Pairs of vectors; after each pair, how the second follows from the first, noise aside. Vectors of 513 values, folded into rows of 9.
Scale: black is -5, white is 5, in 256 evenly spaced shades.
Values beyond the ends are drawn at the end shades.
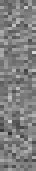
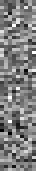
scaled up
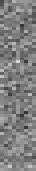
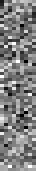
scaled up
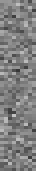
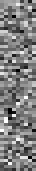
scaled up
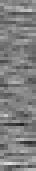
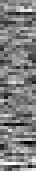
scaled up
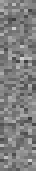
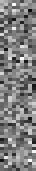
scaled up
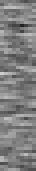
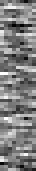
scaled up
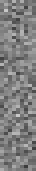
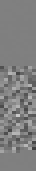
partly zeroed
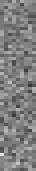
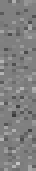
partly zeroed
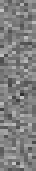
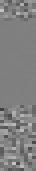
partly zeroed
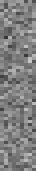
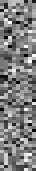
scaled up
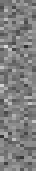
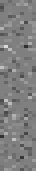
partly zeroed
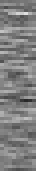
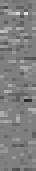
partly zeroed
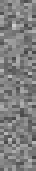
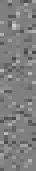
partly zeroed
